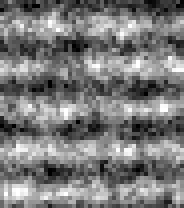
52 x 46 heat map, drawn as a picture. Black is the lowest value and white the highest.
Average level on the scale: 50%. Grain: streaks across. Ninth with the highest average: bottom left. Stripes: horizontal, repeating 5 times.
